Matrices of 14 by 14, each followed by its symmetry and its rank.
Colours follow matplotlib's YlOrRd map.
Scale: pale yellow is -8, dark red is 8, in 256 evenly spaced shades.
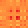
symmetric, rank one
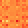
neither, rank two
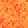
antisymmetric, full rank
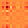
symmetric, rank one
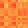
neither, rank two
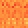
neither, rank two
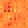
neither, rank two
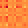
symmetric, rank one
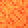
symmetric, full rank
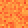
antisymmetric, full rank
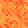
antisymmetric, full rank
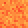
antisymmetric, full rank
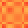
symmetric, rank one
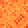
symmetric, full rank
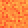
antisymmetric, full rank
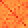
symmetric, full rank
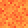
symmetric, full rank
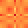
symmetric, rank one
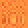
neither, rank two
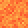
symmetric, full rank
